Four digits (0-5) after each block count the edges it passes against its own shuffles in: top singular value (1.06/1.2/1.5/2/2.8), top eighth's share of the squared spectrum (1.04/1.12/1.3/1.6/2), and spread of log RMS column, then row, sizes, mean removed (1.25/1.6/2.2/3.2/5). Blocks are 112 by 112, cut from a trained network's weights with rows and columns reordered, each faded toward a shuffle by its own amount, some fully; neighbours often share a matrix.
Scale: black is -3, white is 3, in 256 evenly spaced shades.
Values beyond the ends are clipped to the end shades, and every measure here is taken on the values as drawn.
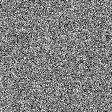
2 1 0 0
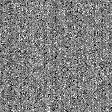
3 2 1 1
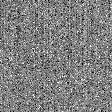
2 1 0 0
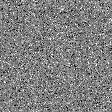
0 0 0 0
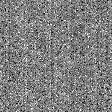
2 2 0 0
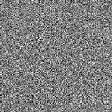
4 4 2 2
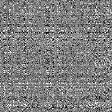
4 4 4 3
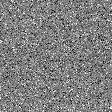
0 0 0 0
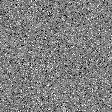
0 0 0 0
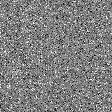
0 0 0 0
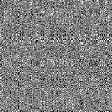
4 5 3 3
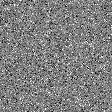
0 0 0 0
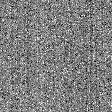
2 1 0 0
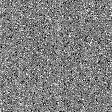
1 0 0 0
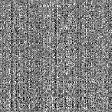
4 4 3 3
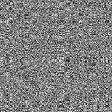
4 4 2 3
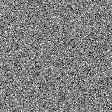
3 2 0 0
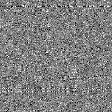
4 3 2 2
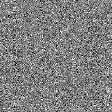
3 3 2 1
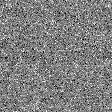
1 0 0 0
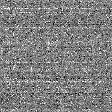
3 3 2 2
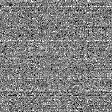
3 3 2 2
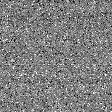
1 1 0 0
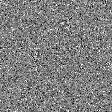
2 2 0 1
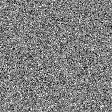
2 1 0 0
